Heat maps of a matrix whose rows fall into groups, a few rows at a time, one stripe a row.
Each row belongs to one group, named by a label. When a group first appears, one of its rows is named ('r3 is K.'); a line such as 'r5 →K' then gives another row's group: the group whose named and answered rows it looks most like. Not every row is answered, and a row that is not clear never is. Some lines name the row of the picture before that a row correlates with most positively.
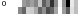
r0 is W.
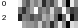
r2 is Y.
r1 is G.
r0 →W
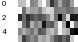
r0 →W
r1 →G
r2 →Y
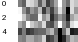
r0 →W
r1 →W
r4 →Y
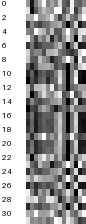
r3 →Y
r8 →W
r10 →Y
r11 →Y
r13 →G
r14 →Y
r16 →Y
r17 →Y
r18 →Y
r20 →Y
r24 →Y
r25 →W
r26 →Y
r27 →W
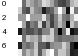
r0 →G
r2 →W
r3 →W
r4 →Y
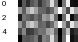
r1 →W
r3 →W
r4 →Y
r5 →Y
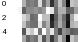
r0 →W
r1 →G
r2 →W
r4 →G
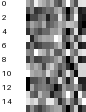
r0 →W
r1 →Y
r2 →Y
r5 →G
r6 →Y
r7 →W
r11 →Y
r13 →W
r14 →W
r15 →Y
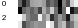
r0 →G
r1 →Y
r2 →W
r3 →G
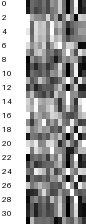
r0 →Y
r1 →Y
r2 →W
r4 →G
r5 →G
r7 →W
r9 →Y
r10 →Y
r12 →Y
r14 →W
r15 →W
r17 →G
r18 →W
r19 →Y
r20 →W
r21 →G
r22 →Y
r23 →Y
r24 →W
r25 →Y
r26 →W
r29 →Y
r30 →Y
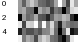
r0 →W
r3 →G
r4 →Y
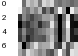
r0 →G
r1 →W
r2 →Y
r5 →Y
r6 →G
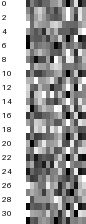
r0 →Y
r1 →W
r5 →Y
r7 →W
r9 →G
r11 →W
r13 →G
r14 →W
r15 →G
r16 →Y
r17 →W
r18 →G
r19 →Y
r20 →G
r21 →W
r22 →Y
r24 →Y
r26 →W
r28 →G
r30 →W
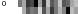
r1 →W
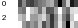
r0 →Y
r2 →W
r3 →W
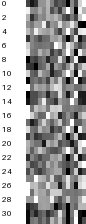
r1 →W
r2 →G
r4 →W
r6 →G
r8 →Y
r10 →W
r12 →G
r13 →Y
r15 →G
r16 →W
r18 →W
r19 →Y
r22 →Y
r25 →W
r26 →W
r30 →Y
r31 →Y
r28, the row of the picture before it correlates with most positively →2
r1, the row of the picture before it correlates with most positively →3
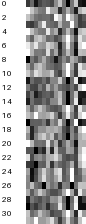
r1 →W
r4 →W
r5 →W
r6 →W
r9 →W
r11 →Y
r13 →Y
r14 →Y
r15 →W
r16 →W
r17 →Y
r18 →G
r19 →G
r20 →W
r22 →G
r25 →G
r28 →Y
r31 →W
